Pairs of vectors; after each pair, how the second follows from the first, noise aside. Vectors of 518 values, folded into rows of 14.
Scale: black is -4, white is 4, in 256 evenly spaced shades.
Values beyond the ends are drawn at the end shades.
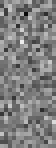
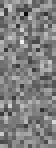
copied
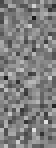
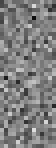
copied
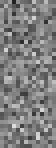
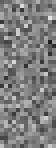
wrapped around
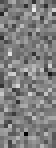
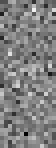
copied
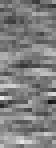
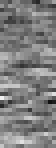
copied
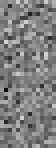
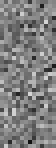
wrapped around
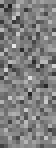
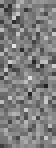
copied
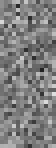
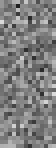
copied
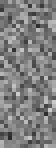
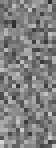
wrapped around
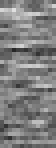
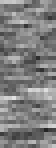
wrapped around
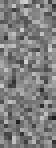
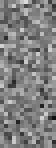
copied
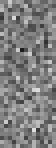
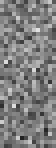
wrapped around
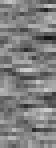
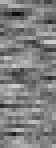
wrapped around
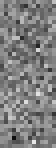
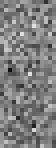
wrapped around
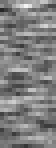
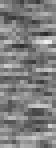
wrapped around
